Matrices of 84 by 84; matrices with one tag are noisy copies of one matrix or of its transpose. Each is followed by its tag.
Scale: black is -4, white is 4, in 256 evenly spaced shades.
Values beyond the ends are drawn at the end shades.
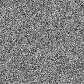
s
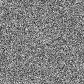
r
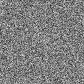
r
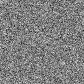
r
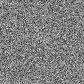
r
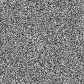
r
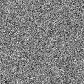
s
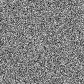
r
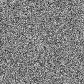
r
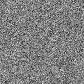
s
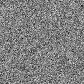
s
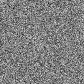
r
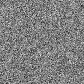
s
